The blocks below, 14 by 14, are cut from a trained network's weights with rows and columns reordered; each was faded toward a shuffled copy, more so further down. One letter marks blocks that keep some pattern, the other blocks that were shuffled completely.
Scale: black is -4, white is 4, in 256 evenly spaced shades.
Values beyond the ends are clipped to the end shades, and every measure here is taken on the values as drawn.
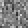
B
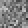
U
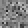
B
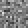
B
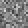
B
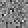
B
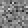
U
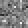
B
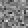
B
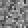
B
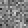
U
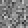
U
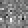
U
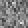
U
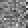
U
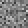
B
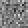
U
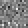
B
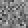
B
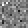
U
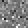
B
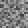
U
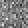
B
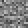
U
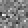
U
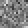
B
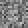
U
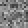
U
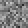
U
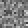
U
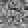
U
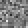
B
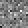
B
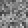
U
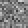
U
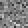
B
